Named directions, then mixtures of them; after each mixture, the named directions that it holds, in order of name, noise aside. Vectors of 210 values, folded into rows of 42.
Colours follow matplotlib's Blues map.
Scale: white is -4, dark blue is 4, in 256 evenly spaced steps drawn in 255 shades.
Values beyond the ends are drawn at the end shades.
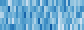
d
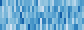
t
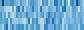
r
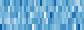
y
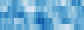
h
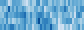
d, h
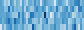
y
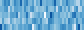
y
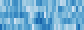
h, y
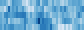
d, h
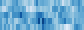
h, t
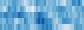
h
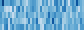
r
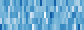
y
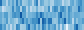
h, t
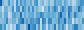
t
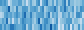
d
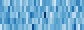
y
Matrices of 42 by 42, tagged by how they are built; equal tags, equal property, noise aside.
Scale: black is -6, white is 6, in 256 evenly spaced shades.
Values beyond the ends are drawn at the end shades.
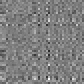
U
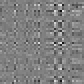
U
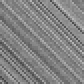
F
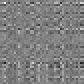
U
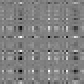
U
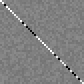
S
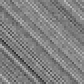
F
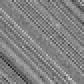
F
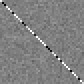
S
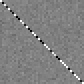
S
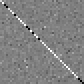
S
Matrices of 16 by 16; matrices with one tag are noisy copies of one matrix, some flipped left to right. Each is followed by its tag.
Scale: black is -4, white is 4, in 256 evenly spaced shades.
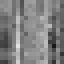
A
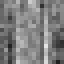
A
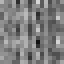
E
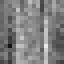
A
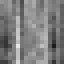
A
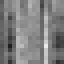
A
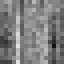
A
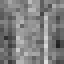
A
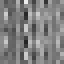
E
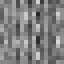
E
